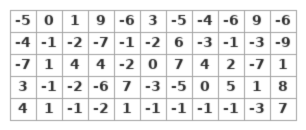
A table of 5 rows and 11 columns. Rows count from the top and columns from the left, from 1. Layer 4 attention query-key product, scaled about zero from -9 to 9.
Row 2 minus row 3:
3 -2 -6 -11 1 -2 -1 -7 -3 4 -10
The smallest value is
-9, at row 2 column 11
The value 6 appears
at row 2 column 7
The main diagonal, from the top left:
-5 -1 4 -6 1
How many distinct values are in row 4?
11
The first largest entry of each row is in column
4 7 7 11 11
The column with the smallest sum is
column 1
